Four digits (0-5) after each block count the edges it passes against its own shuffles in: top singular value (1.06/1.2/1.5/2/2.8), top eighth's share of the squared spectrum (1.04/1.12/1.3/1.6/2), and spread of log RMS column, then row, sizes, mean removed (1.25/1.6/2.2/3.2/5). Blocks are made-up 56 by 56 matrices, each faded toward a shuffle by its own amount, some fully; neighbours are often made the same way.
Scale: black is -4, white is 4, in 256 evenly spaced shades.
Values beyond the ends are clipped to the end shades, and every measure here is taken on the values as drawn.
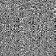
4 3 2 2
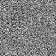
3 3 1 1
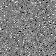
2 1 0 0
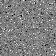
2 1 0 0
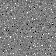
0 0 0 0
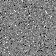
0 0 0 0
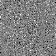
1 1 2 0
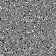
0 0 0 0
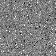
1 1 1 0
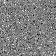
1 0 0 0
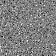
0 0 0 0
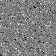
2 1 0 0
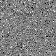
2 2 1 0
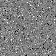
2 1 0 0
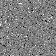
1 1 0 0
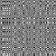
5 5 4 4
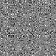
4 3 2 2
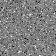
2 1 0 0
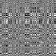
5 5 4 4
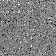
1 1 0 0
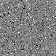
0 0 0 0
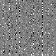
3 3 3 0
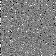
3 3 2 0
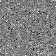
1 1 1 0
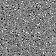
0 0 1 0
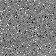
1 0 0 0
